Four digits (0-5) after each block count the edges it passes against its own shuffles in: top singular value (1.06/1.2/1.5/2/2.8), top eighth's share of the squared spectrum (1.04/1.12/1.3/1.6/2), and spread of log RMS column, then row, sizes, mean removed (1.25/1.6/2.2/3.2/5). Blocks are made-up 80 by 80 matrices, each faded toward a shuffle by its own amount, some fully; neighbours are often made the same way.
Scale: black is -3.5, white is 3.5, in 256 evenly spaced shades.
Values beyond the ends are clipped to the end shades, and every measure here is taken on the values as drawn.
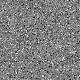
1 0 0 0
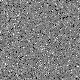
0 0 0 0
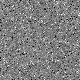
0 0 0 0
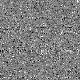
3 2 0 2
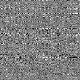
4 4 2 3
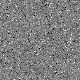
1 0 0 0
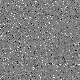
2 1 0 0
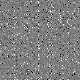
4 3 2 2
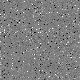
2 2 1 0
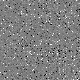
2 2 1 0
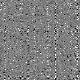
4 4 3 2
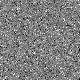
1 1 0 0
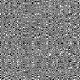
4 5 3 3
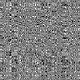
4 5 3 3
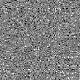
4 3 1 2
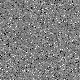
0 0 0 0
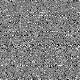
2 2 0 3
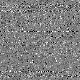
2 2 0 3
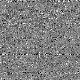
2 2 0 3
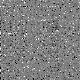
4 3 1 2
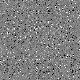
3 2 1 1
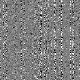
3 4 4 0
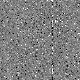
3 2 2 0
